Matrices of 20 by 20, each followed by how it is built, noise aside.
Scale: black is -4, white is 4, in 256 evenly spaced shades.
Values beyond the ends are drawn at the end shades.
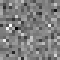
noise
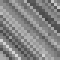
Toeplitz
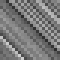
Toeplitz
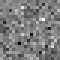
noise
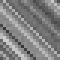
Toeplitz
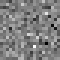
noise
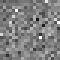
noise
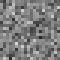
noise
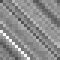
Toeplitz
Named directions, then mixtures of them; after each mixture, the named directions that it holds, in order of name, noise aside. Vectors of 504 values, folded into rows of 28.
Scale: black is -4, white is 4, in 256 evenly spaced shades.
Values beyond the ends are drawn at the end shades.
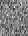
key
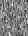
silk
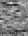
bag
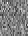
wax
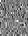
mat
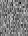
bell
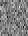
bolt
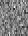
bolt, key, silk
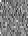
mat, wax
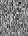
bell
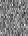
bell, bolt, mat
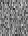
key, silk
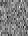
bolt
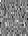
mat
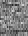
bag, bell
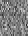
wax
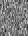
bell, silk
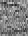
bag, bolt, silk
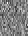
wax
